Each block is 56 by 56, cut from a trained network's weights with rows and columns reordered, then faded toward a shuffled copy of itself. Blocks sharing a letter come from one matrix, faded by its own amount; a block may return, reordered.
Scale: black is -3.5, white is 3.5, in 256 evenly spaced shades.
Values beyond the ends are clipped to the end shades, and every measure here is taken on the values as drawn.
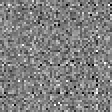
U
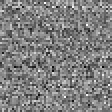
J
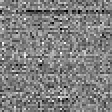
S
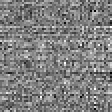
S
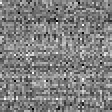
S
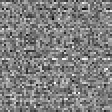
J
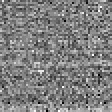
S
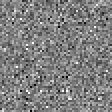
U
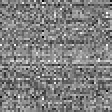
S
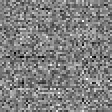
J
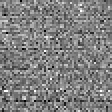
S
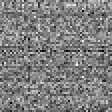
J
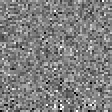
U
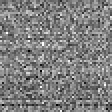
S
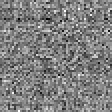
J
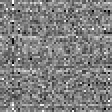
S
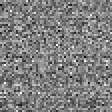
J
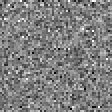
U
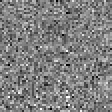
U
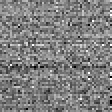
S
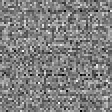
J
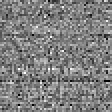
S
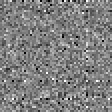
U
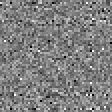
U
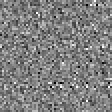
U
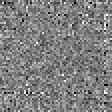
U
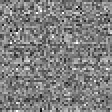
J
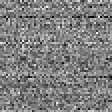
J
